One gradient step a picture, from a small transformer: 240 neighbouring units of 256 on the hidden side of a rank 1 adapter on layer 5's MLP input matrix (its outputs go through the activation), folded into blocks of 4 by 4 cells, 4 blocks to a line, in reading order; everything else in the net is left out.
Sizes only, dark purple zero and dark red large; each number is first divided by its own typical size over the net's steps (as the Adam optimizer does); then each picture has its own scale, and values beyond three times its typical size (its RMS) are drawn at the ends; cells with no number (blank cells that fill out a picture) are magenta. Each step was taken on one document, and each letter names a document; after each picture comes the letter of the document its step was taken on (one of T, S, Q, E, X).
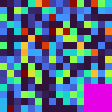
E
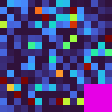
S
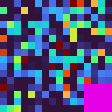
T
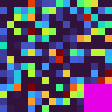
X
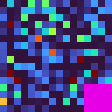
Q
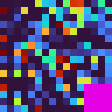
T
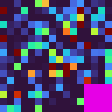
T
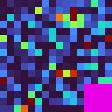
S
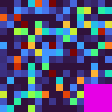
E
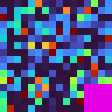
Q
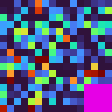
E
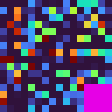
X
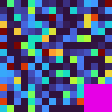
X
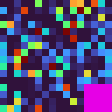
T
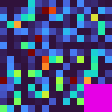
Q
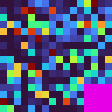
Q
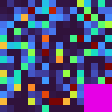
X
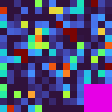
T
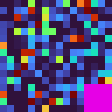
X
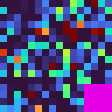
T
